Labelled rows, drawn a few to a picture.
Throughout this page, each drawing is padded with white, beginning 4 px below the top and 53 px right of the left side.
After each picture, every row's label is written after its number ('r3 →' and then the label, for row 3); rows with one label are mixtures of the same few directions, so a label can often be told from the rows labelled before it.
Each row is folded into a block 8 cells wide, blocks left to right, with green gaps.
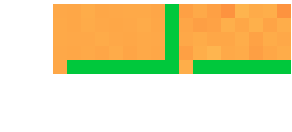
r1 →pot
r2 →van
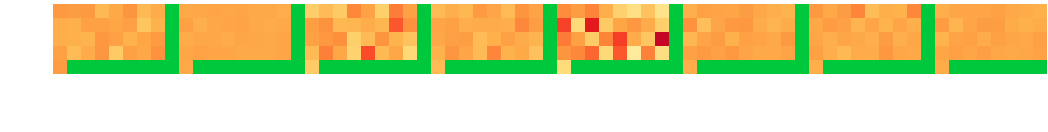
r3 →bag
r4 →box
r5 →bag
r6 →bag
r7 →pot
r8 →box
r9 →van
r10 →box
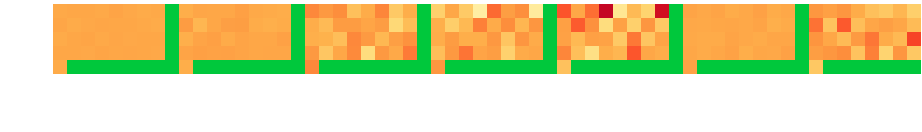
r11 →box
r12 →box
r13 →bag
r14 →van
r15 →van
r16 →bag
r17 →pot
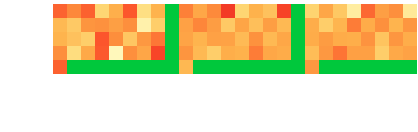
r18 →bag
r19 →van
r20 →van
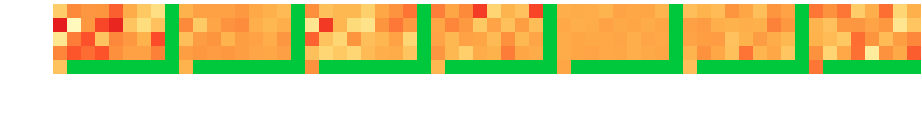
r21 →box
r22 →box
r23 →box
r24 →van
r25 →van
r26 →bag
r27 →bag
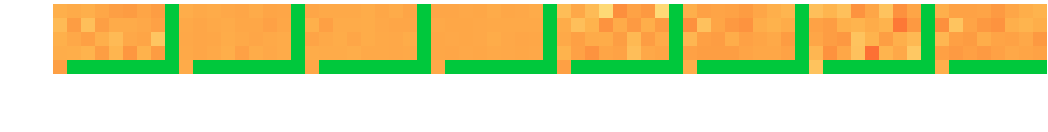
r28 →pot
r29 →bag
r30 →box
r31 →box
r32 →van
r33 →box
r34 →bag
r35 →box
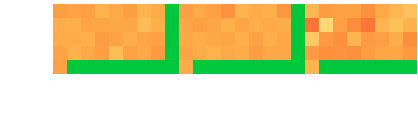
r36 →bag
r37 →van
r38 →box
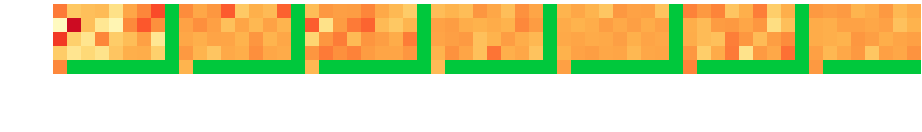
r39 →box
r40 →van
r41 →box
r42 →bag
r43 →van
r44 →bag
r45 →bag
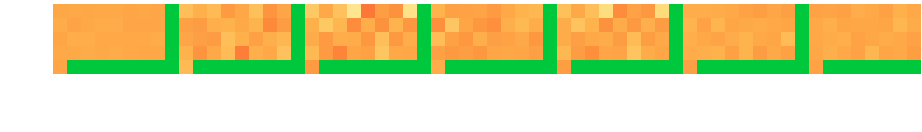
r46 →box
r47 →bag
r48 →van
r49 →box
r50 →van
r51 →pot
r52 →bag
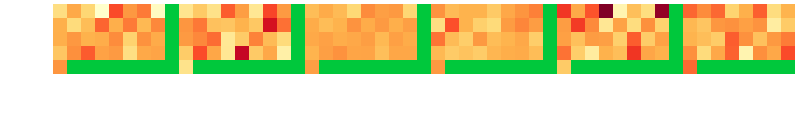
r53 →van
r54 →bag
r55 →van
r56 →box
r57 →van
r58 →bag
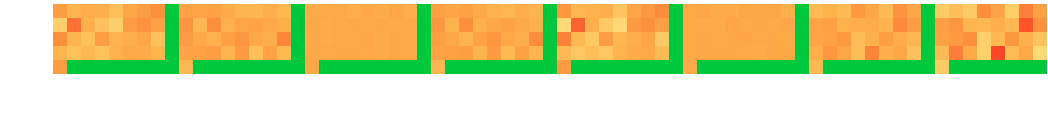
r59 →box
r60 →pot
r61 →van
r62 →pot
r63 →box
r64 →van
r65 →bag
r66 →bag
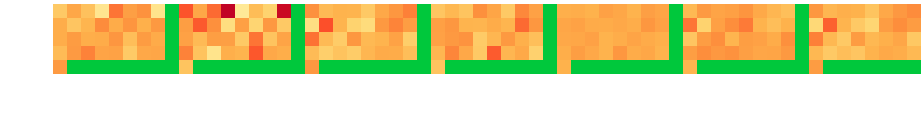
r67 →van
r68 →van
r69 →box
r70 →bag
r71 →bag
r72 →box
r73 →box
